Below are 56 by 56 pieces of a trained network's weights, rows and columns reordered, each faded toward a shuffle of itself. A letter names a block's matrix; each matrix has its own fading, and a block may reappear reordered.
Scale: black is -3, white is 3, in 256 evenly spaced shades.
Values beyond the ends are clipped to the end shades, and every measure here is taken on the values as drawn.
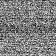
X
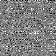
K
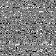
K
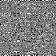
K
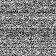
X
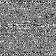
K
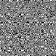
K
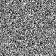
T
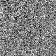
T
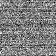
X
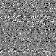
K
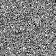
T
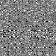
K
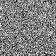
T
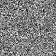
T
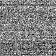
X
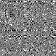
K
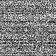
X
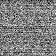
X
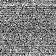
X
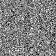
T
